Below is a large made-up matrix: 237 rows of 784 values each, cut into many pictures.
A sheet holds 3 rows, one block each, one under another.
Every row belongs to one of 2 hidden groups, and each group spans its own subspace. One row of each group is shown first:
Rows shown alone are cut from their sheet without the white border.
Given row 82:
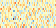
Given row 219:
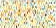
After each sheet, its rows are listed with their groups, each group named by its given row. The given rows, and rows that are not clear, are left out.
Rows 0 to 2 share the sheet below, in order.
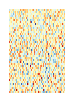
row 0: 82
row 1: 82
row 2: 219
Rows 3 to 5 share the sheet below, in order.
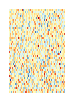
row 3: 219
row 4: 219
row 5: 219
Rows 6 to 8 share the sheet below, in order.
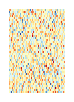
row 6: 82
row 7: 219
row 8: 82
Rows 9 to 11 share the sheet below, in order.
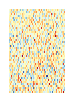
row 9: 82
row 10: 82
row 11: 219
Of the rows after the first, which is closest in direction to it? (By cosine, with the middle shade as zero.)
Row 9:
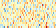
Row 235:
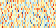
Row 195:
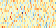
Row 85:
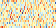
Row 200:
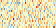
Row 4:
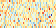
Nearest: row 200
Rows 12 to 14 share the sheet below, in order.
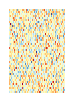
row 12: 82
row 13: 219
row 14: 82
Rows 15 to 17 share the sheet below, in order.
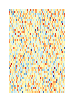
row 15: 82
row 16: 82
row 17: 82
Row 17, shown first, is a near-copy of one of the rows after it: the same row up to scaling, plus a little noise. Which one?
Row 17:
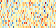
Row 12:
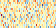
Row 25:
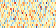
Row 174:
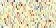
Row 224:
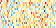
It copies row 224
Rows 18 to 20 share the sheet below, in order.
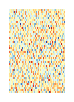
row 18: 82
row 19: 219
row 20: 219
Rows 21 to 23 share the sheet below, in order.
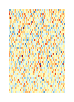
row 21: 82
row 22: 82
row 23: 219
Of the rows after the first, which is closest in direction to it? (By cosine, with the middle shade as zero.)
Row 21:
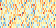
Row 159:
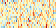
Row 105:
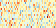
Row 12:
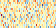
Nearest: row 105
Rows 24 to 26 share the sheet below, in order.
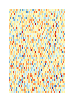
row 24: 82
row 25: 82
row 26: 219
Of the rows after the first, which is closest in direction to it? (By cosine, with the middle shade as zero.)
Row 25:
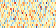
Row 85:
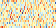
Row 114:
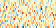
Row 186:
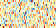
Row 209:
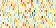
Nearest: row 114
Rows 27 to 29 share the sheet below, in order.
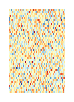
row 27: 219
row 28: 219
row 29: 82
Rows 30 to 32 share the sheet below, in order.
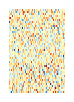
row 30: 82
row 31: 219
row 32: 82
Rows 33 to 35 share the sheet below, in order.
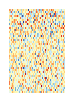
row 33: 219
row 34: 82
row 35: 82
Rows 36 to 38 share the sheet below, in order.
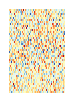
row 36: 82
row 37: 219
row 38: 82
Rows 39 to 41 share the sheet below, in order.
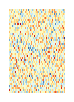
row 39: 219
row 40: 219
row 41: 82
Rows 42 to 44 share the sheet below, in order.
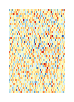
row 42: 219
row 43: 219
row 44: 219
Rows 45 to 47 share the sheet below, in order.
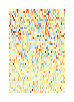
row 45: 82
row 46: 219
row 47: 219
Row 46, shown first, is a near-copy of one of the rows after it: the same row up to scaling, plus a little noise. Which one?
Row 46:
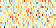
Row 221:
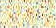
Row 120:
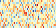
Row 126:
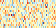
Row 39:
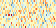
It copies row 221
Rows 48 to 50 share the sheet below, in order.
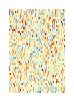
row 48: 82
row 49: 219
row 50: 82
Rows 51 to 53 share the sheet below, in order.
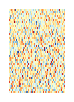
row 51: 219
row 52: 219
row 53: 82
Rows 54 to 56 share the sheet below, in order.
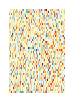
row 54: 82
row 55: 219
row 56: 82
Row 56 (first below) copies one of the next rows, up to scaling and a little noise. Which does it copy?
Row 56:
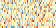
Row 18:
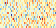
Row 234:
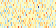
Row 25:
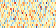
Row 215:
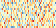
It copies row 215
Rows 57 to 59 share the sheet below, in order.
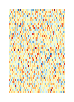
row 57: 219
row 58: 219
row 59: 219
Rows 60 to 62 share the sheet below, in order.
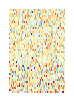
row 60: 219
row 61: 219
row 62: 82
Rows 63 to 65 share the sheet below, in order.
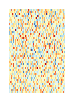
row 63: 219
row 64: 82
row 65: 219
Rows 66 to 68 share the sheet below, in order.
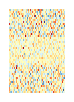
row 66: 219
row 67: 82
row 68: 82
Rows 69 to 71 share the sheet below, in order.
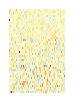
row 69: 82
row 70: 82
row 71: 82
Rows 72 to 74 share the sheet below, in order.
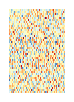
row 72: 219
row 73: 82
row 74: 219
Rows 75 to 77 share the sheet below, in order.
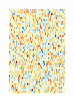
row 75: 82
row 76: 219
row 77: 219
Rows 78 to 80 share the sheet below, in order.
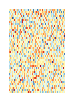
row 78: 219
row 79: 219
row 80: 219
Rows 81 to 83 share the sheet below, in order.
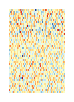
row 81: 82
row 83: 219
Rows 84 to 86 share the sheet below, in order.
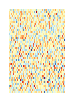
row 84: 82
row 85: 82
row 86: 219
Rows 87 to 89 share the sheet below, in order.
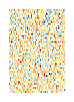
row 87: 219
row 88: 82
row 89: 219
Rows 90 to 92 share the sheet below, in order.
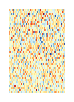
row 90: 219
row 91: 219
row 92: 82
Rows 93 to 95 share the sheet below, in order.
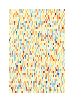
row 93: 219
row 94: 82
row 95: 82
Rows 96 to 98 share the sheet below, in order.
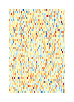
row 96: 82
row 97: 82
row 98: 219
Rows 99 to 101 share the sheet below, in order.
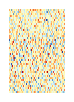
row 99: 219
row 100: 82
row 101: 82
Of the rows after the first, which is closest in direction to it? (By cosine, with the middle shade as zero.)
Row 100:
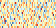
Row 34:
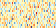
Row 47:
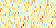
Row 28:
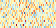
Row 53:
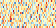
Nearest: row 34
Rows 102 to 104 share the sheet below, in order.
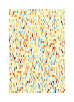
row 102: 82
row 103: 82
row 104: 82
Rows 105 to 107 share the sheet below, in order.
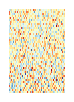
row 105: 82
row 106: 82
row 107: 82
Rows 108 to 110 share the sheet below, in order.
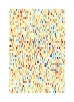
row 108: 82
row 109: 82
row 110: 82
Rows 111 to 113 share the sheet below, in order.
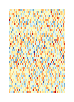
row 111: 219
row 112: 219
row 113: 82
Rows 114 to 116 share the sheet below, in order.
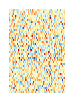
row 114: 82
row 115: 219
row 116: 82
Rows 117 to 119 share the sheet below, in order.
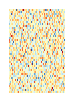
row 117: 82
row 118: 82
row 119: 219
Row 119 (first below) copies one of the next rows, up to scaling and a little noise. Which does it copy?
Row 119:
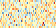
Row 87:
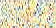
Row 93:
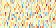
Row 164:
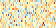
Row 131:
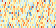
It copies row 164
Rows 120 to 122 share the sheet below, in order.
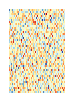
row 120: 219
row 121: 82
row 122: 82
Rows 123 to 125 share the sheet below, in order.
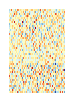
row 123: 219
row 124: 82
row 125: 82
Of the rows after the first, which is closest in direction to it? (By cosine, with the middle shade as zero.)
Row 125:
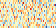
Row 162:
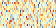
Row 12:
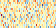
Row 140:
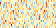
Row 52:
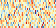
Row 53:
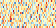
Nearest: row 12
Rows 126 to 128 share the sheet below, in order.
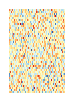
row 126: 219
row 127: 82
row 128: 219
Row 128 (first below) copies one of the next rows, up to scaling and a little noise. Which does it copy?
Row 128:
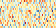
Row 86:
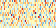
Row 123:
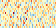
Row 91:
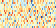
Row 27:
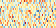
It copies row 27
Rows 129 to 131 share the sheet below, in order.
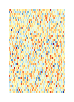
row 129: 82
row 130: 82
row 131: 219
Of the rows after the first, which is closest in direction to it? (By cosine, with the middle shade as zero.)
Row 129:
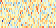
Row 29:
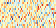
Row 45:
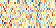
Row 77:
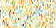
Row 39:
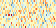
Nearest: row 29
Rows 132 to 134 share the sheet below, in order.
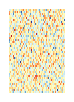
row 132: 82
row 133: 82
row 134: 219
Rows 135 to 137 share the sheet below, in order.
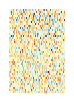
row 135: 82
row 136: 219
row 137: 219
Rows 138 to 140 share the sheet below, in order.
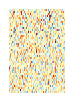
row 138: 82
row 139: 219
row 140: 82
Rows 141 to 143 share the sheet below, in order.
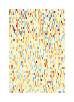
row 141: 82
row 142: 82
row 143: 219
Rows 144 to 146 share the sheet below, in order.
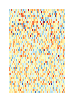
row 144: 219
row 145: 219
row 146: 82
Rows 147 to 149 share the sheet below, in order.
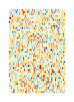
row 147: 82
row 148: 219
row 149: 219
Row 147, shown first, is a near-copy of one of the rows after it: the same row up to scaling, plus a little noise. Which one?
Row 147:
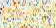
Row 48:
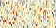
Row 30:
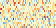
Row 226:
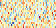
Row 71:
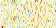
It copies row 30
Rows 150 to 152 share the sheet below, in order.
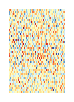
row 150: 82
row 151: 82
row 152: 219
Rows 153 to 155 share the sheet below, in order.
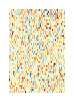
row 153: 82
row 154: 219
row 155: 219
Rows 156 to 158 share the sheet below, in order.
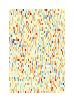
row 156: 82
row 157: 82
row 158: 219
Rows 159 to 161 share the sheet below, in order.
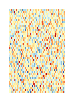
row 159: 82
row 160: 219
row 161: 219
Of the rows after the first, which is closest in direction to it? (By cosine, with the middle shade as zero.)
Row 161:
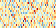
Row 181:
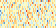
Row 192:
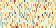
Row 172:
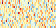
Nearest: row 192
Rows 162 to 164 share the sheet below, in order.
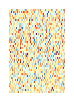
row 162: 82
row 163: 82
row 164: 219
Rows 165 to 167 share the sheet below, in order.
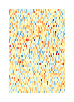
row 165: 82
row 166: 82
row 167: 219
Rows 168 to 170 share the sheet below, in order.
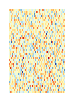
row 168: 219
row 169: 82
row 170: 82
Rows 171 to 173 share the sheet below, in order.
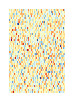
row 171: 219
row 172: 219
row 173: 219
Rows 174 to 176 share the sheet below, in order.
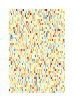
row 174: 82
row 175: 219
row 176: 219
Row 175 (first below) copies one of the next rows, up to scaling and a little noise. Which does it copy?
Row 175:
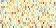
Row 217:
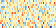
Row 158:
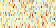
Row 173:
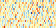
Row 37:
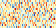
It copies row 217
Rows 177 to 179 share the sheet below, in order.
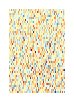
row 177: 219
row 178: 82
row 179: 82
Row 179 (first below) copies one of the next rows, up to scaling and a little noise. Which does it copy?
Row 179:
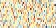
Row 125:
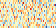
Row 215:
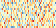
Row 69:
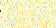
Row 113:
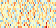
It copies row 125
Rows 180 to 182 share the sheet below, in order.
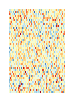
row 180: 82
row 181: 219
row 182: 82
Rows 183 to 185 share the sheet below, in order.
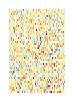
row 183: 82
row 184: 219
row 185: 219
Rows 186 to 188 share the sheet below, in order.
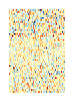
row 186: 219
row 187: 219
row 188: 219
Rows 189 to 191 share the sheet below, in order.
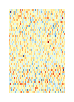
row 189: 82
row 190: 82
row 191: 219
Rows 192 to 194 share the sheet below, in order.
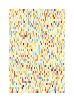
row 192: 219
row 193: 219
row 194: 82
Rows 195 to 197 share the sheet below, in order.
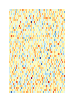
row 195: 82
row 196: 219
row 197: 82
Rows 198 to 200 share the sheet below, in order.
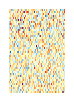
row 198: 82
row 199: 219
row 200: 82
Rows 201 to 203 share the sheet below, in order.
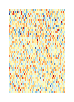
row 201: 82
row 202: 219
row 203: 82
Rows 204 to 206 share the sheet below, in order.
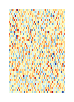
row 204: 82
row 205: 82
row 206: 219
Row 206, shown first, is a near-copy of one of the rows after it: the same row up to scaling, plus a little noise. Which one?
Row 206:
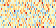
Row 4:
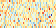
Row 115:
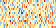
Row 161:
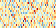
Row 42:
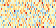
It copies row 42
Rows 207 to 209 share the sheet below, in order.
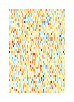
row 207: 219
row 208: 219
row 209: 219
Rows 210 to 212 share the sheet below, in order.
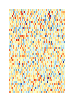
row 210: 82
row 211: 82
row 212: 219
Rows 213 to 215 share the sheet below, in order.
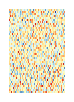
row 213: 82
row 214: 219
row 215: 82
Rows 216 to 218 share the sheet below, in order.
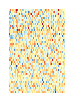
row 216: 82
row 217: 219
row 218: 82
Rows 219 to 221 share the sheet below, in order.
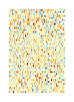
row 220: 82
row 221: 219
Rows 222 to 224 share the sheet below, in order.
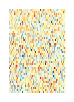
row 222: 219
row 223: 82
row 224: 82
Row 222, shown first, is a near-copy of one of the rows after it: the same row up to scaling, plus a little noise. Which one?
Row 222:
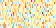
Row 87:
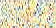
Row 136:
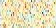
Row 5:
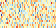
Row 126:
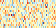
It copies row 136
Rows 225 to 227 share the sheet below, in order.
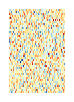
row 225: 82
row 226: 82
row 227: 82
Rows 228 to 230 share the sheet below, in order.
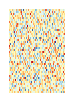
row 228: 82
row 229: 219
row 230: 219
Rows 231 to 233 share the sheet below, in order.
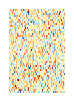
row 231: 219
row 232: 82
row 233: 219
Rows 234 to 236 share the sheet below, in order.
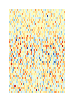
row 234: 82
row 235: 82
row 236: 82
